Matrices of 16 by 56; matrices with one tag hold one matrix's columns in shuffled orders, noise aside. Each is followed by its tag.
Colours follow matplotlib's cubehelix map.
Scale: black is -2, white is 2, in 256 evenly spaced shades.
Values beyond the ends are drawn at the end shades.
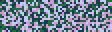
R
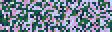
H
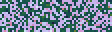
R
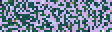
H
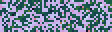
R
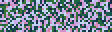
R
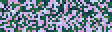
R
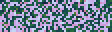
R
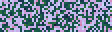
H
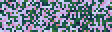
H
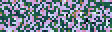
H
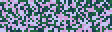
R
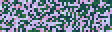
R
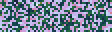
H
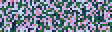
H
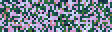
R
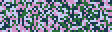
H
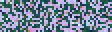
R
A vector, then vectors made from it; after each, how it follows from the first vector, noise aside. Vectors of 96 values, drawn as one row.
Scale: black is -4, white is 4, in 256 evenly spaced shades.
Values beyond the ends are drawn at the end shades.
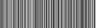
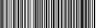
scaled up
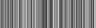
sign-scrambled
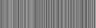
shrunk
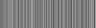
shrunk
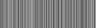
shrunk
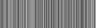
shrunk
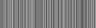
shrunk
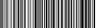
scaled up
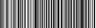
scaled up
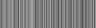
shrunk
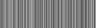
shrunk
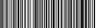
scaled up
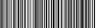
scaled up
